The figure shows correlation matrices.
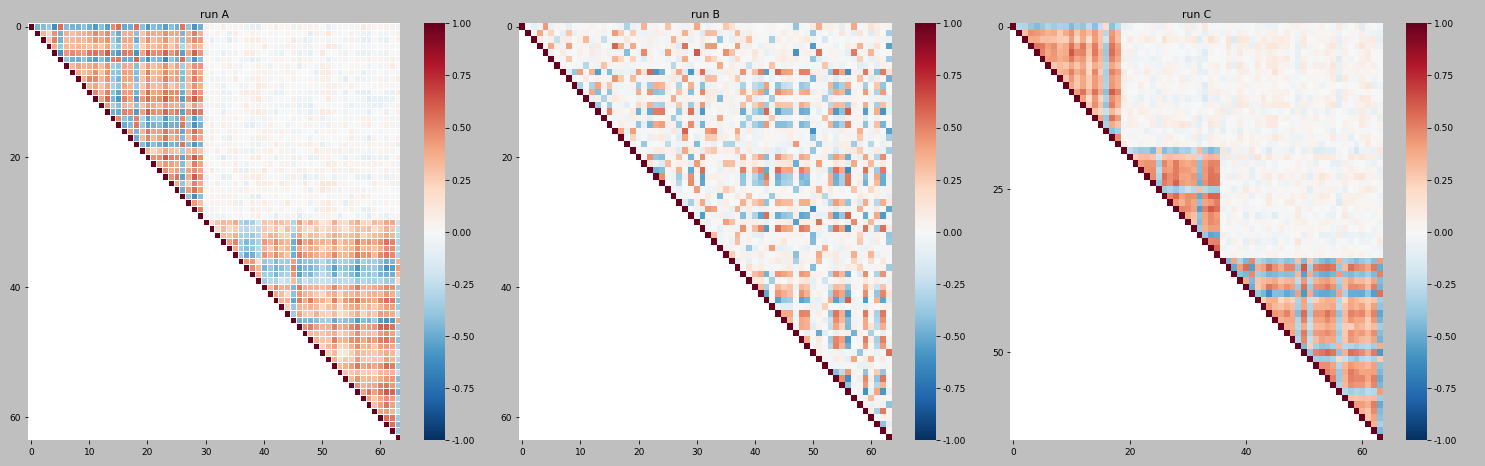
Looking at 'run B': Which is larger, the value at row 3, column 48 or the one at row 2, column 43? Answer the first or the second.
the first
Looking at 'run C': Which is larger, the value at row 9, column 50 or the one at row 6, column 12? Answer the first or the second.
the second
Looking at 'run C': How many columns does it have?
64
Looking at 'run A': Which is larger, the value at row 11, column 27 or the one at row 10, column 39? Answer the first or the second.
the first
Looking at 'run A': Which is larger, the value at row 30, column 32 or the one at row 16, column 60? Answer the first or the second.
the first
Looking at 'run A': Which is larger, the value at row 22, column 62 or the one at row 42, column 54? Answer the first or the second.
the second
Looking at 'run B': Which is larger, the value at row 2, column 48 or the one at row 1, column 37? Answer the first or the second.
the second
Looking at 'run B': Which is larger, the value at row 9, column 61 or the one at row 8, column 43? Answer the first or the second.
the first
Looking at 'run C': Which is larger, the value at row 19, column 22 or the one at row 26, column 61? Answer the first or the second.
the second
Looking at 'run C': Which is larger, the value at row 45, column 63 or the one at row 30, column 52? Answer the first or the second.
the second
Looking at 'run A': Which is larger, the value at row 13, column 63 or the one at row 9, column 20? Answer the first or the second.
the second
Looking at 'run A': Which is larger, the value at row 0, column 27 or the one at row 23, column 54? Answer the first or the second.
the second
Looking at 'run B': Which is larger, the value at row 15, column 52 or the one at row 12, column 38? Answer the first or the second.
the second
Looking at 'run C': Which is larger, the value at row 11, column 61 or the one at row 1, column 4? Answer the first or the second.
the second
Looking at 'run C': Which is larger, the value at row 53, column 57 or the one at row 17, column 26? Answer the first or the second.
the first
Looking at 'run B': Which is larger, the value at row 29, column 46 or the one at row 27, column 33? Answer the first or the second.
the second
